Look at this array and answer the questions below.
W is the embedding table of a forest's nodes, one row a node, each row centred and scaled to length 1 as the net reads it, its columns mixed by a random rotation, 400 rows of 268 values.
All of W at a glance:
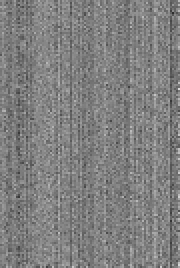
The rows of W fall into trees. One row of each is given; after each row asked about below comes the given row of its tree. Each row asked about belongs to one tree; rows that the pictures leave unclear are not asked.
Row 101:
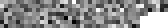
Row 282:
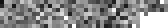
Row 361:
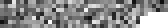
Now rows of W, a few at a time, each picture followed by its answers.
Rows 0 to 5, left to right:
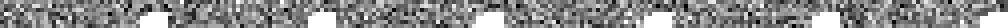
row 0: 101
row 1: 361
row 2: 282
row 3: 282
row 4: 282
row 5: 101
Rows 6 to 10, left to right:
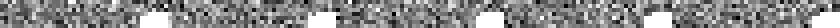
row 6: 361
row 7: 282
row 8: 361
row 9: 101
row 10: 101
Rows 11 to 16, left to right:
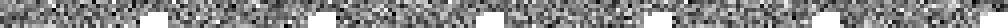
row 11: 361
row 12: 282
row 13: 361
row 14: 282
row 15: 361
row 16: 361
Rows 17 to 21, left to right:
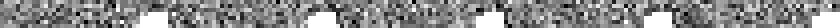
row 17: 282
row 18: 101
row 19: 101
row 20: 101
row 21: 101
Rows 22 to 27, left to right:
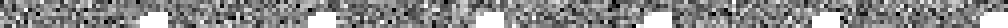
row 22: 282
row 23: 101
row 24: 282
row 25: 282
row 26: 361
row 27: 361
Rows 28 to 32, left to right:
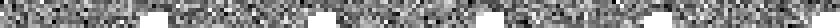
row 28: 282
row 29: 361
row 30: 361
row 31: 101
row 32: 282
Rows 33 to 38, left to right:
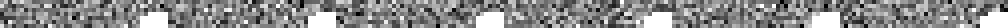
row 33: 101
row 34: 361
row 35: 361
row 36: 282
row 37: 282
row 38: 101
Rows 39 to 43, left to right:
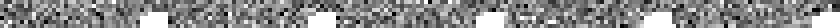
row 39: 361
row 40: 361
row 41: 361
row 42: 282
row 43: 101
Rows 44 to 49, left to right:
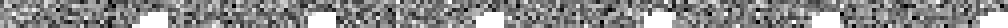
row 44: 282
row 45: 361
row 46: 361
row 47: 282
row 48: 282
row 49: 101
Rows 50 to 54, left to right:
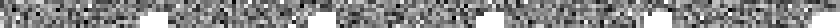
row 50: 282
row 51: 361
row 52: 101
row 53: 282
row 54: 282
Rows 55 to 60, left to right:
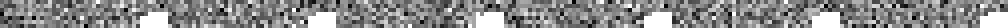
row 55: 101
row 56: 361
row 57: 282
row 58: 101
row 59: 361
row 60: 101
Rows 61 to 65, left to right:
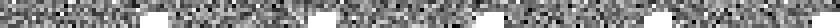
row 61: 361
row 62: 282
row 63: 282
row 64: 361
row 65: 361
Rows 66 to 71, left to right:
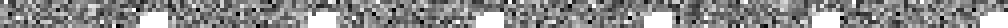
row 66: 282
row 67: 282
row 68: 282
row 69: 282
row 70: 361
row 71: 361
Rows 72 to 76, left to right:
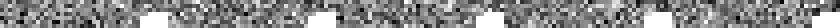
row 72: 361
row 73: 282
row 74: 361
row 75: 361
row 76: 101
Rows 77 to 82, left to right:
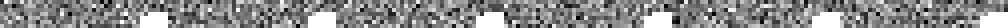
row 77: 282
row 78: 361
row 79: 361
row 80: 101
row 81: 361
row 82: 282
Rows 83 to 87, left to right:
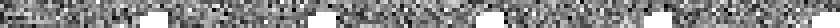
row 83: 101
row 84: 101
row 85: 361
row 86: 101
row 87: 361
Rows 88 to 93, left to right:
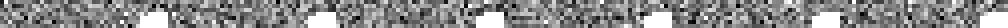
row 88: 282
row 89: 101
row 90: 101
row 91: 101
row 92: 361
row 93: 361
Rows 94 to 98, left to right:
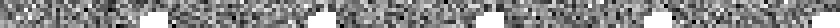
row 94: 282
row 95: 101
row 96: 101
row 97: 101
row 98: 361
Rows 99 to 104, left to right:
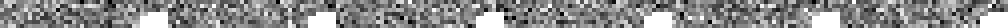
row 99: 282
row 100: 101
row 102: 361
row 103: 282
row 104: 361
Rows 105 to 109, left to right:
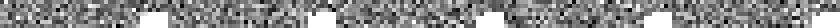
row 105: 282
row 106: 282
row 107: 361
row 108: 101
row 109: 282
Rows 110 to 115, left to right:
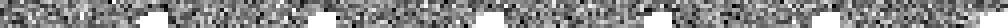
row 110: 101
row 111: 361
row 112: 282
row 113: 101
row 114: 101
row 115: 282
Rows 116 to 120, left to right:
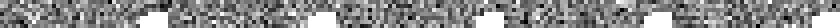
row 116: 101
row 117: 282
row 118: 101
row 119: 361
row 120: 101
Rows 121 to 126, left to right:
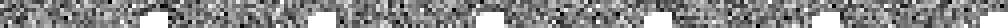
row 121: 101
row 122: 361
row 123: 361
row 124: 361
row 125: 101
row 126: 101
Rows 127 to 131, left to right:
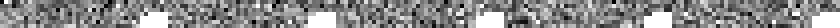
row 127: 282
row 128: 282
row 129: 282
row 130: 101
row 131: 282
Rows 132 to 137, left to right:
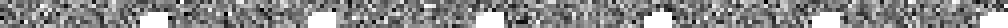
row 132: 361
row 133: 361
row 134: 282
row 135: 101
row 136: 361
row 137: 361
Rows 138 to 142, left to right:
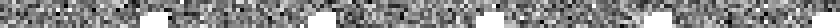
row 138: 361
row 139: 361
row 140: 101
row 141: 282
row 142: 361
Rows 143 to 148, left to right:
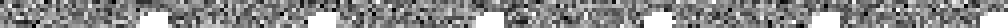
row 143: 282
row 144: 361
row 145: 282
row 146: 101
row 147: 282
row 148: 361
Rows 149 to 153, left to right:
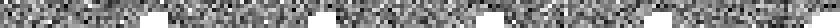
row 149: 282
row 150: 101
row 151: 361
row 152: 361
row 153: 282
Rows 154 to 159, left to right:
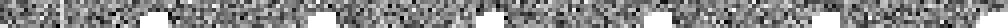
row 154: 361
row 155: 101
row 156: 101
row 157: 361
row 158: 361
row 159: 282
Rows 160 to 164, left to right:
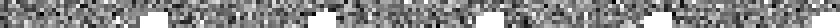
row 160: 361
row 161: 101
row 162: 361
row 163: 101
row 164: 101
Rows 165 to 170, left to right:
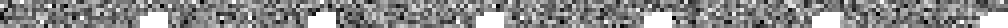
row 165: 101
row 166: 101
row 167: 101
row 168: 282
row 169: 361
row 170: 282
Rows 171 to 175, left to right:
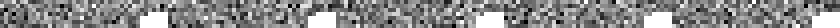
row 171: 101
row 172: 101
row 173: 282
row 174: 361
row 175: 361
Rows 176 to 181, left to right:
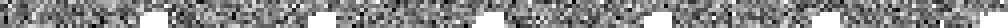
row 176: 361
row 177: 101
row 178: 282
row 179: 101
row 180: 361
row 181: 282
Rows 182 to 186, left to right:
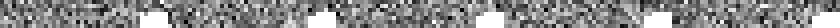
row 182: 282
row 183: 101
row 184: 101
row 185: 282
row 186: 361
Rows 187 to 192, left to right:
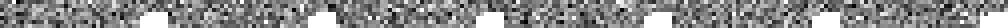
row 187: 361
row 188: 101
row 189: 361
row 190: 361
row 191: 361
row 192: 282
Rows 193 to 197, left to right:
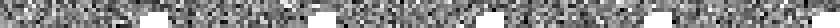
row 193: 282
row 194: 361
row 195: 361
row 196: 361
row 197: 361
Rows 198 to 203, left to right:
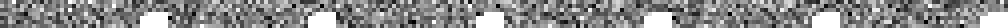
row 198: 361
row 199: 361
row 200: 101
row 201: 361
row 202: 361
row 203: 282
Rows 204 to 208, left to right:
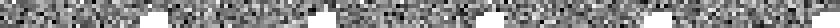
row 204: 361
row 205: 101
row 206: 101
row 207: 282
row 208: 361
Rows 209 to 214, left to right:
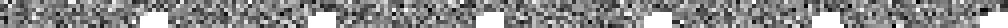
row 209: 361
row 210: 361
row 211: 361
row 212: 282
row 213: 361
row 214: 101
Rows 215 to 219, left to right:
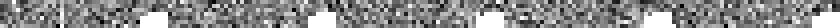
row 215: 361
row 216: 101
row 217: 282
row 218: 282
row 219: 101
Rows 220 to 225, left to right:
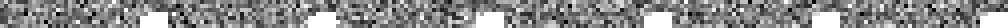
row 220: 361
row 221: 101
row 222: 282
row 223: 361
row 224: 361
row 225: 361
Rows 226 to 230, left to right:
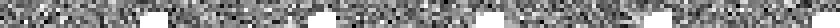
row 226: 361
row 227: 101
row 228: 282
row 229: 282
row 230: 361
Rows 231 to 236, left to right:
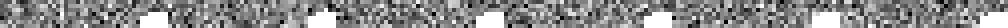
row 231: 361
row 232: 101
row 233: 361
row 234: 101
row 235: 282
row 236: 282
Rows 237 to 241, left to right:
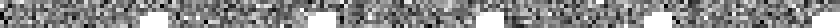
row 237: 101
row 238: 282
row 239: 361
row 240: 101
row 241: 361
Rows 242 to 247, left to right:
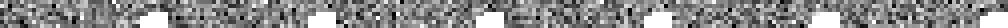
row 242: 101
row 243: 101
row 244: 361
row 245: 101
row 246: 282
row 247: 101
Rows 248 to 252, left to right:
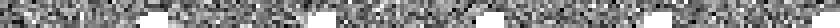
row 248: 101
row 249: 282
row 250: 361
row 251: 282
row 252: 361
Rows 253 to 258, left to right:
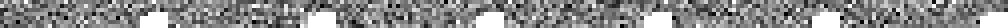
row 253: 101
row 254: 282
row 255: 101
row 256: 282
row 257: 361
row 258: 361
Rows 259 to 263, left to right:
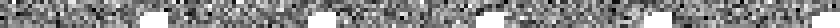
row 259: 361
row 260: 361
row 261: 101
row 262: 282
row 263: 101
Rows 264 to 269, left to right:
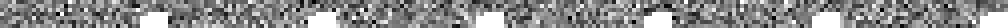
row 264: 361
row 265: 361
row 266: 282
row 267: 101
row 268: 361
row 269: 282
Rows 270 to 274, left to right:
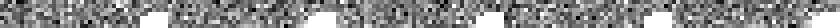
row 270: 361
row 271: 282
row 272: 282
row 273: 101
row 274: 282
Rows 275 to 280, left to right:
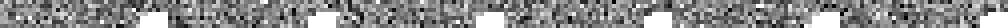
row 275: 282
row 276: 101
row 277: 282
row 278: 101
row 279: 282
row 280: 101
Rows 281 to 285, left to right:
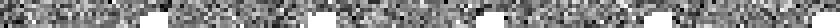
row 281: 101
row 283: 101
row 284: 361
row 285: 361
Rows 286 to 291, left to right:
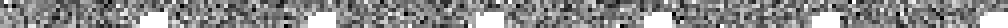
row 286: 282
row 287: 282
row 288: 282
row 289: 282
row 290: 101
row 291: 361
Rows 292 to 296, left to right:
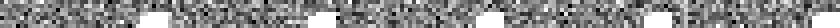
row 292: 282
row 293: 282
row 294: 361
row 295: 361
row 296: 361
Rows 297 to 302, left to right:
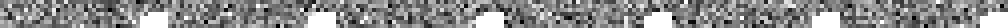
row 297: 282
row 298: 282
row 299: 101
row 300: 101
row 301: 361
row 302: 101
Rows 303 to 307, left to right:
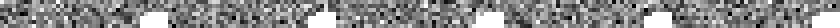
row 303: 361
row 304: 101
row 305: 282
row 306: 101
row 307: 101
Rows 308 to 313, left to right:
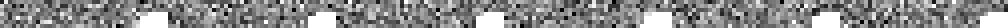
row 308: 282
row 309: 101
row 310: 361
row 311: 282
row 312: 101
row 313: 361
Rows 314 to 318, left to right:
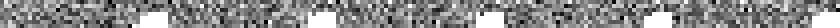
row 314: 282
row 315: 282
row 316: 282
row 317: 101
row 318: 361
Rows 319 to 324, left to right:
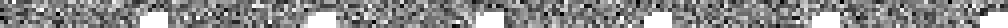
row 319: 361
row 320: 282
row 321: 282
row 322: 361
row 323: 282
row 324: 101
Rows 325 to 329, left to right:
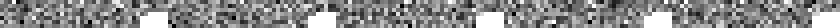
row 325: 361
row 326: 101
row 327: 361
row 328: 282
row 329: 361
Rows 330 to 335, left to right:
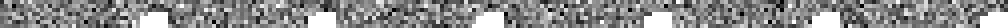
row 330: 282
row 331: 361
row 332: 282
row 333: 101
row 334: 282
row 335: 101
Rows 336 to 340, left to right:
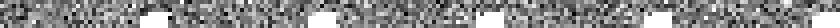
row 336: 101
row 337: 361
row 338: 282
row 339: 282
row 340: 361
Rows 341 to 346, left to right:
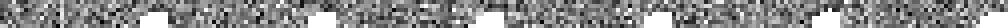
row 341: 361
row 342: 361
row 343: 282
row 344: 282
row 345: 101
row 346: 282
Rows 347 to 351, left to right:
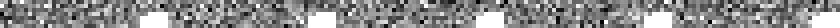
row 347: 101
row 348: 282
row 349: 282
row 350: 282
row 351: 282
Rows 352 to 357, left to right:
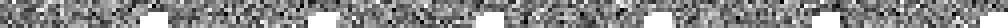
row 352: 361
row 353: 361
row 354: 282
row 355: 361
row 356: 101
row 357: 361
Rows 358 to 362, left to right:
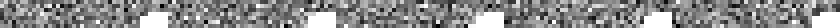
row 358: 101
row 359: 282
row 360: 282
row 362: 101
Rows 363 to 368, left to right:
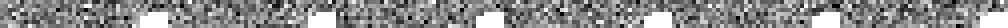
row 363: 282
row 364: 282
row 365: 101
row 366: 361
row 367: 101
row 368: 282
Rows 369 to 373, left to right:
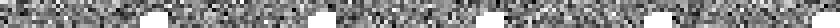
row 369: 361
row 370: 101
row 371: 361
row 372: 361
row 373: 361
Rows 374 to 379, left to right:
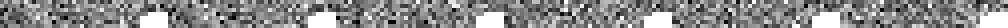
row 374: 101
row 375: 101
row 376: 361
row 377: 361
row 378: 361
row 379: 282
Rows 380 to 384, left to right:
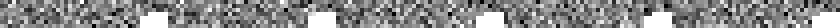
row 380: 361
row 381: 361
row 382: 361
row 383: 101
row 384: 361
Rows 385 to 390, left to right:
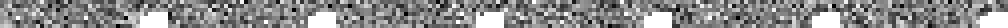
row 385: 282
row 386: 101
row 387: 282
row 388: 282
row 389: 101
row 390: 101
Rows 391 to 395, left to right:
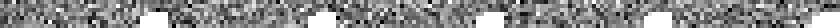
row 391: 361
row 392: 101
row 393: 361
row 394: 361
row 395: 282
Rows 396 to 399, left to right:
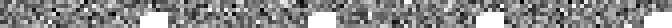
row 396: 361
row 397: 361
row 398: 361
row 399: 361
